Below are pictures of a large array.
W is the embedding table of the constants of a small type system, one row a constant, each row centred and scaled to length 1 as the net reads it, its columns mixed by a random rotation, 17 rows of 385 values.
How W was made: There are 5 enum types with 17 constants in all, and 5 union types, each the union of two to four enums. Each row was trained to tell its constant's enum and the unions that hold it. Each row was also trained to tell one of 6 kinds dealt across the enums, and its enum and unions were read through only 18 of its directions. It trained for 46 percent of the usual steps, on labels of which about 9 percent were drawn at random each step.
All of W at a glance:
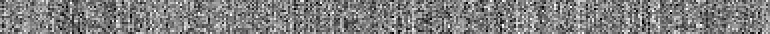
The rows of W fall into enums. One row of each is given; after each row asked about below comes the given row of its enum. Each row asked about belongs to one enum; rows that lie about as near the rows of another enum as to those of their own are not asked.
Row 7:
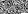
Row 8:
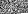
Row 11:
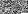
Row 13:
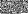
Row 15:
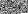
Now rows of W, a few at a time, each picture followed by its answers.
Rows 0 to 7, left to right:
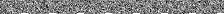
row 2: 13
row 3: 11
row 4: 15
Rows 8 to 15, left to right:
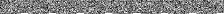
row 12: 15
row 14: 7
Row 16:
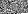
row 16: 8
